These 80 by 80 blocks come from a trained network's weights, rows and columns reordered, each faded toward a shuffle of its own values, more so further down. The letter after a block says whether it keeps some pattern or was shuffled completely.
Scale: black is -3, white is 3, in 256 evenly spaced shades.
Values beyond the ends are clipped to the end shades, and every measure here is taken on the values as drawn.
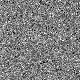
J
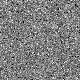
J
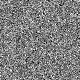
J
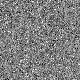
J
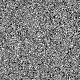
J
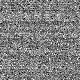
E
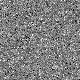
J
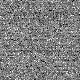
E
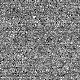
E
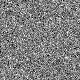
J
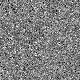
J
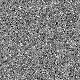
J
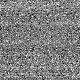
E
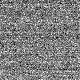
E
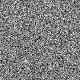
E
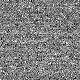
E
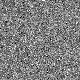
J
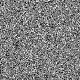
E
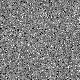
J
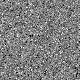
J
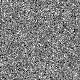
J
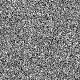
J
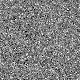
J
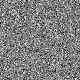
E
